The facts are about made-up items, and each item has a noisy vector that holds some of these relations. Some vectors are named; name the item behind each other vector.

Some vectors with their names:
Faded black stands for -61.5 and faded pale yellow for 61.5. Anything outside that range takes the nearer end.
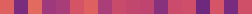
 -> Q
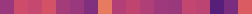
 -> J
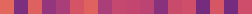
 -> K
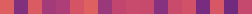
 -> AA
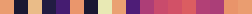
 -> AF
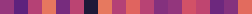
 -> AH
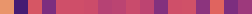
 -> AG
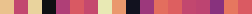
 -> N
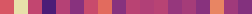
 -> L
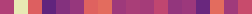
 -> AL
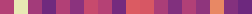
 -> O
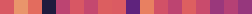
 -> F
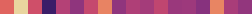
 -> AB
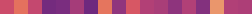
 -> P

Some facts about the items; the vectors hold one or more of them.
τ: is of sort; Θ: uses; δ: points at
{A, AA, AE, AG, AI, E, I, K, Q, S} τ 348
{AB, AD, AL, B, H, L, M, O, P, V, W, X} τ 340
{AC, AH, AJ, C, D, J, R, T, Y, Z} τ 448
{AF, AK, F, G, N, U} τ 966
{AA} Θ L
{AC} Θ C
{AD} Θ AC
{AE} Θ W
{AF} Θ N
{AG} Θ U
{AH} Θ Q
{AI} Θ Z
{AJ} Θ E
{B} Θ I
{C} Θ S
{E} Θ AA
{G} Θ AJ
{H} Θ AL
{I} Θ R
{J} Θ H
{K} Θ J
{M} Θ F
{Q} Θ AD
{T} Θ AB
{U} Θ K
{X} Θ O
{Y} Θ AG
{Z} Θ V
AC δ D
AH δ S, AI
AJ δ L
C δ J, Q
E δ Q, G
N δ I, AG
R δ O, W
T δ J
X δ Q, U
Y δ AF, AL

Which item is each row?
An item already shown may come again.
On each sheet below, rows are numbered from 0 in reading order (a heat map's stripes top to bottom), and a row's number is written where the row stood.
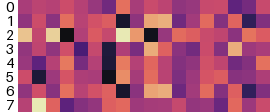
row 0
AJ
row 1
I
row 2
N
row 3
X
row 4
AH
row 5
Y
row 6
I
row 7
AL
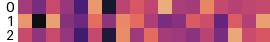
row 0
G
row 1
AE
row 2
M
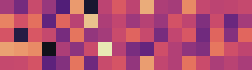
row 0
G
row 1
S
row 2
AI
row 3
W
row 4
AK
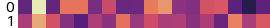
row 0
R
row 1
H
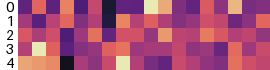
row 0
B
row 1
T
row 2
U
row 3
AL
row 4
W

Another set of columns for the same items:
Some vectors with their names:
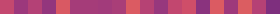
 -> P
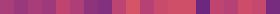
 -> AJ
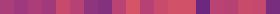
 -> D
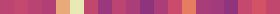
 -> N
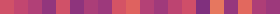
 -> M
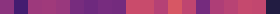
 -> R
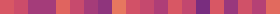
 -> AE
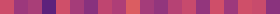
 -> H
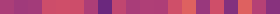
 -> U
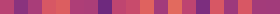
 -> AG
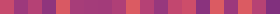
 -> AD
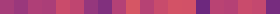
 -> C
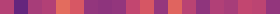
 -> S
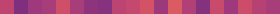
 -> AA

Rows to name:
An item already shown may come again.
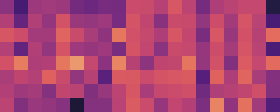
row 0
R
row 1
O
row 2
AE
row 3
O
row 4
AF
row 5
Y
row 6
J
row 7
B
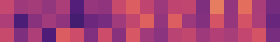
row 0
X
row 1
I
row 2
AL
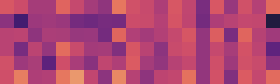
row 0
AE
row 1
R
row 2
G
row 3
L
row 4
H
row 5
AF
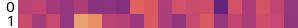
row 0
AH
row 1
W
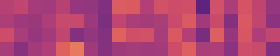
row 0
T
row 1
AK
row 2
AI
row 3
F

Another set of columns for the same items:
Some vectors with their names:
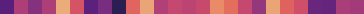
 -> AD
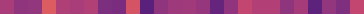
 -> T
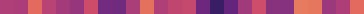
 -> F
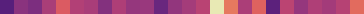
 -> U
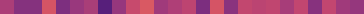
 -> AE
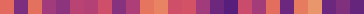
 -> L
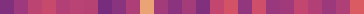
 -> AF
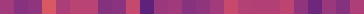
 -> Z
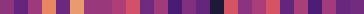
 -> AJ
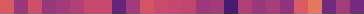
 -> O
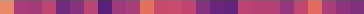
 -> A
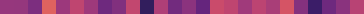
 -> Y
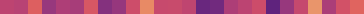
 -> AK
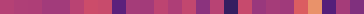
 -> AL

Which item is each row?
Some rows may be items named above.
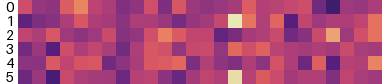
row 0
AH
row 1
U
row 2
AK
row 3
AI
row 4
G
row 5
AG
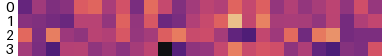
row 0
B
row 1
H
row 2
L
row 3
J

